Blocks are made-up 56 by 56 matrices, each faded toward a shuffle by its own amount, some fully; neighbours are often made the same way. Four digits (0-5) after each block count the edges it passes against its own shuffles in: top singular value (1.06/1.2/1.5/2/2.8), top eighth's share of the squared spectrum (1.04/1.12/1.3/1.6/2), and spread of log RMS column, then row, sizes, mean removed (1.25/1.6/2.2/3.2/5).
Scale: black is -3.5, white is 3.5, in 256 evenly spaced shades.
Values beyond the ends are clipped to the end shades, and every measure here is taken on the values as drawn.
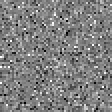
1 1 0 0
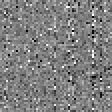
2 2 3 0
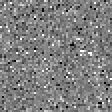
0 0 0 0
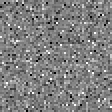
0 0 0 0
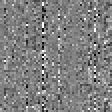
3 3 4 0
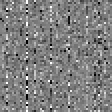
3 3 3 0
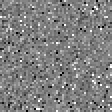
0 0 0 0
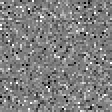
0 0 0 0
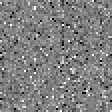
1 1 1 0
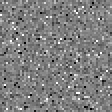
0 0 0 1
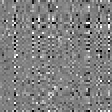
5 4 3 3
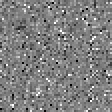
3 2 1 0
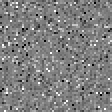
2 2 0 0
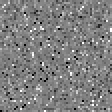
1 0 0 0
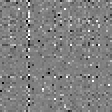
4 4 2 2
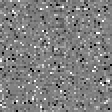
2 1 0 0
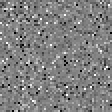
3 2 0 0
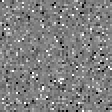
2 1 1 0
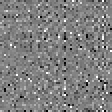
4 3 2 2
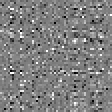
4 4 2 2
